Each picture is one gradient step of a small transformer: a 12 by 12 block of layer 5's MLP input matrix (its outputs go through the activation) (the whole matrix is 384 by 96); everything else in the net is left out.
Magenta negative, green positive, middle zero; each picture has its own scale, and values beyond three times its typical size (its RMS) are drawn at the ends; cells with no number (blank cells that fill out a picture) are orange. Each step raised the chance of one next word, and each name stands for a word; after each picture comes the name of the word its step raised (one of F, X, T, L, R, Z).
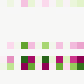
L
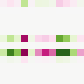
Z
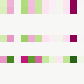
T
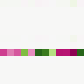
L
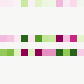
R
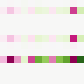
R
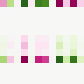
T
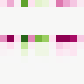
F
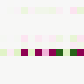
Z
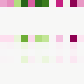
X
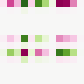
R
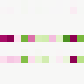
X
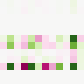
L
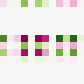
Z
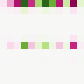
R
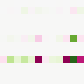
T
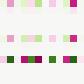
T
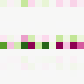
Z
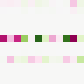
X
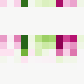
F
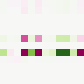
Z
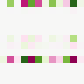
Z
